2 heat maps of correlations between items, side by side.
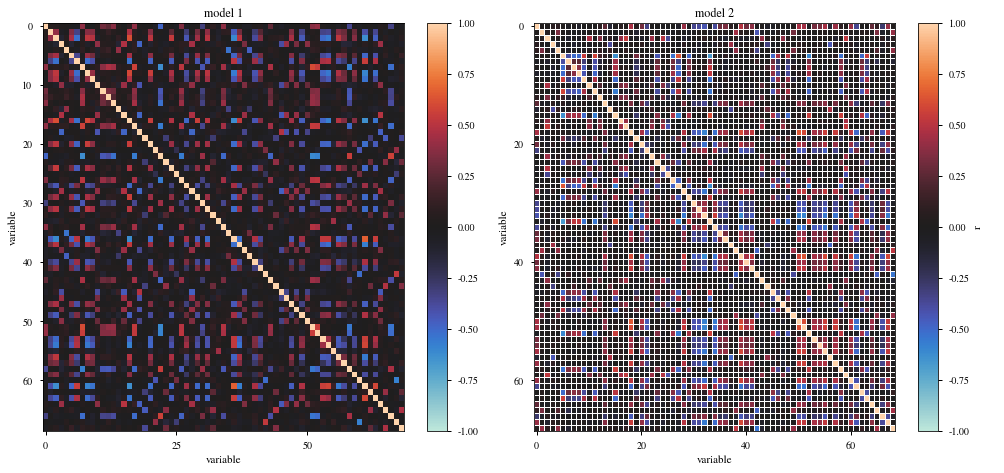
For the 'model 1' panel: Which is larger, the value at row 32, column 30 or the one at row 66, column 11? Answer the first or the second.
the first
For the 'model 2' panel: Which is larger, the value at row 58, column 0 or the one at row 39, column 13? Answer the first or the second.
the second
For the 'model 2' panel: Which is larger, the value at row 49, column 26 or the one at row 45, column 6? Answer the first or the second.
the second
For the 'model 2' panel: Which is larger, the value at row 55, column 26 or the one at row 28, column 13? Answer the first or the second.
the second
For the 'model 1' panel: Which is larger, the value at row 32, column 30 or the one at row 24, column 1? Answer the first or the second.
the second
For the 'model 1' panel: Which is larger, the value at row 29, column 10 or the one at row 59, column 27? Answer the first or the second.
the first
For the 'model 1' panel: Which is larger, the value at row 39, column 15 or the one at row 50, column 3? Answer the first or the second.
the second
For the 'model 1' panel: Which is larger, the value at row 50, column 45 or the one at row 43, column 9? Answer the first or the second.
the second
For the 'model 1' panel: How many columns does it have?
69
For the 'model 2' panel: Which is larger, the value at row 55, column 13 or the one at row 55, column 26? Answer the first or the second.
the first
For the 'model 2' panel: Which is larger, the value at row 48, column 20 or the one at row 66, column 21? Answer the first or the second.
the second
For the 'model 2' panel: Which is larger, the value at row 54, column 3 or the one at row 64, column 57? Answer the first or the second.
the second
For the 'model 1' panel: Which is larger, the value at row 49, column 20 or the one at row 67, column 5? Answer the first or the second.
the second
